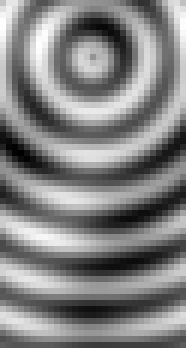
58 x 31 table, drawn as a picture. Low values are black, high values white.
Rings spread out from the top middle. The top left is the ninth with the highest average. On average the colour sits 50% of the way up the scale. There are no lone odd cells.
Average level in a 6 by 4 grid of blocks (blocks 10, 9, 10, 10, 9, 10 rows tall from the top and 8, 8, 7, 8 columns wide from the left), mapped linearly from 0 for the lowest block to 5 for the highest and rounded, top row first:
5 3 1 4 | 3 4 3 4 | 0 3 3 1 | 3 3 1 1 | 4 3 1 2 | 3 1 1 2
